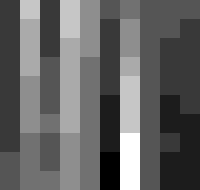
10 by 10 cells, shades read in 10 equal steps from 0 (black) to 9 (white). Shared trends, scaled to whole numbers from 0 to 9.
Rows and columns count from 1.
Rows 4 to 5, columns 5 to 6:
4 2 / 4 2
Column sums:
22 52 29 59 43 14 68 30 18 17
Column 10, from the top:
3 2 2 2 2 2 1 1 1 1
